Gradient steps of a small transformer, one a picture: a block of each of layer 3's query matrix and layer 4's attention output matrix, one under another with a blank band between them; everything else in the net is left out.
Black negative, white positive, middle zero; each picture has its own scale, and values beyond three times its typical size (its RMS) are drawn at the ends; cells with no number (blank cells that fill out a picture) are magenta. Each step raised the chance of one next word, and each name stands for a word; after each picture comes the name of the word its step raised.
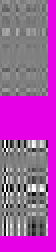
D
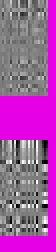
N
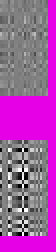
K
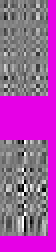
D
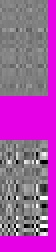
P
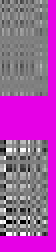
K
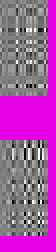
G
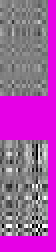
P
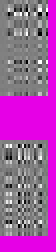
G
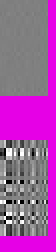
G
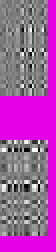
K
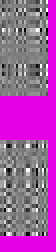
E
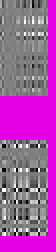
E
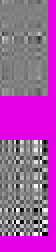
K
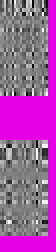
G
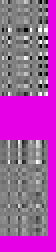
N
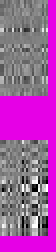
D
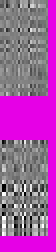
D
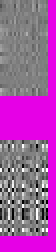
E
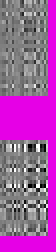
E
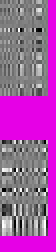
D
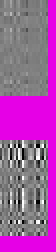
G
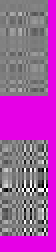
E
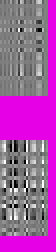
N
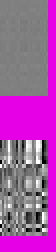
N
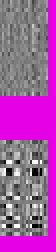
P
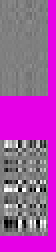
D
